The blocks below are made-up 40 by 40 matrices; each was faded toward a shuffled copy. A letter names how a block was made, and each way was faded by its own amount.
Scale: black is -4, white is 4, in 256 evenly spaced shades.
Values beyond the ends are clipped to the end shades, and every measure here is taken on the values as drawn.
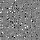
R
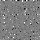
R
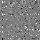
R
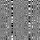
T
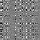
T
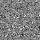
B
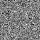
B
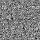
B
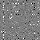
R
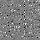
R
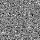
B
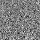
B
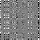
T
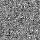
B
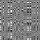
T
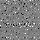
R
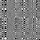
T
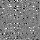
R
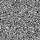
B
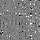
R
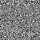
B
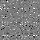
R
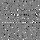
R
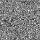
B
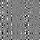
T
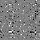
R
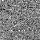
B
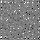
R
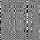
T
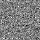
B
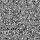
B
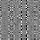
T
